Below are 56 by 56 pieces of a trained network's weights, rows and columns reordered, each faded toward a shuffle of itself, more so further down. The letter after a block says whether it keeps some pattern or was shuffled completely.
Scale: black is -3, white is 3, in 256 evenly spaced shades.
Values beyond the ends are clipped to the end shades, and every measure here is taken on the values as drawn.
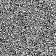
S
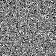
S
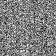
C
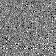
C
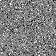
S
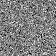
S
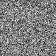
S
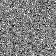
S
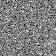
S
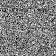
C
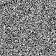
S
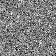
S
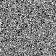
S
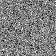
S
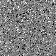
S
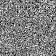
C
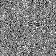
C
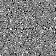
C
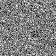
S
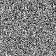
C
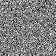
C
